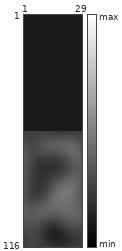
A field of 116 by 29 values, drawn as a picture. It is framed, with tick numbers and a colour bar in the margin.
The table splits into 2 rows of 1 panel. Panel 1,1: very low, flat. Panel 2,1: low, smooth.
